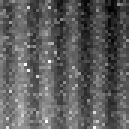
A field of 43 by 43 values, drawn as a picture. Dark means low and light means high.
Ninth with the lowest average: top right. Slope: up to the bottom left. Ninth with the highest average: bottom left. Stripes: upright, repeating 5 times.
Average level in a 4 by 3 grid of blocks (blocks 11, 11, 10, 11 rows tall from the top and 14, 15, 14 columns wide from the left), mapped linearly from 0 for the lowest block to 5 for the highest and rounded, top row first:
2 1 0 | 3 2 1 | 4 3 2 | 5 4 3
